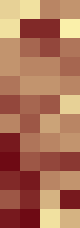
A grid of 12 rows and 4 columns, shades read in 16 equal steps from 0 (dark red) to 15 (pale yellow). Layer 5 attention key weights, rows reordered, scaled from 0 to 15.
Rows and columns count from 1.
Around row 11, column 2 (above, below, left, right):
1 0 5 11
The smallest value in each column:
0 0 2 1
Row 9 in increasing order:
0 3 4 5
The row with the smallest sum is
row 9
